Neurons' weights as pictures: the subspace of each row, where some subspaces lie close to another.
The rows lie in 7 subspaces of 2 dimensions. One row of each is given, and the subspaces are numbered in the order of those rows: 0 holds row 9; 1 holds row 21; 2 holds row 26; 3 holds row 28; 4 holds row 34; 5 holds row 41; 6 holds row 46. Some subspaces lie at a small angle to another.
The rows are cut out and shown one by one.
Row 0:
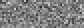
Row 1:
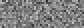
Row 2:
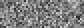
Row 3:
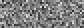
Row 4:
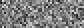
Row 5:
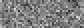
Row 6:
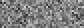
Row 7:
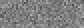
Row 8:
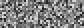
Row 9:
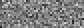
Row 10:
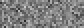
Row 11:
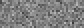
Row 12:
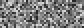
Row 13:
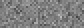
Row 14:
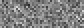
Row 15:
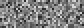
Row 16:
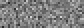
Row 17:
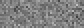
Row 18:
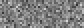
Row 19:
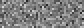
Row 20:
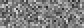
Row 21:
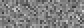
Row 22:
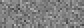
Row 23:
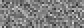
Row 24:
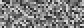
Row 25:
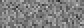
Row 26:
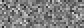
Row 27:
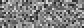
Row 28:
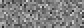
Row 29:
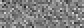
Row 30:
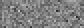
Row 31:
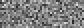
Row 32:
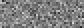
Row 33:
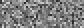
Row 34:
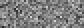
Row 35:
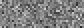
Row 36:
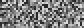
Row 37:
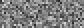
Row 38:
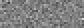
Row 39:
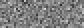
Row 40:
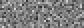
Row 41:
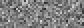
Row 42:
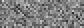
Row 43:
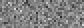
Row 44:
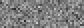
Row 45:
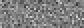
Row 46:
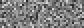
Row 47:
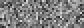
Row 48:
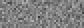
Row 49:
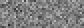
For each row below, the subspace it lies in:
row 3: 3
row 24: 6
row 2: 3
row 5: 3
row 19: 3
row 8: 6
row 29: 6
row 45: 0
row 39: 5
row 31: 0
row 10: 2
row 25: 4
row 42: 1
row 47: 3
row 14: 1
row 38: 0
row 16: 4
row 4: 2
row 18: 5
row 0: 5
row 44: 6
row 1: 2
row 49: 4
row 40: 6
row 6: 2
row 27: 2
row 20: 4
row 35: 5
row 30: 3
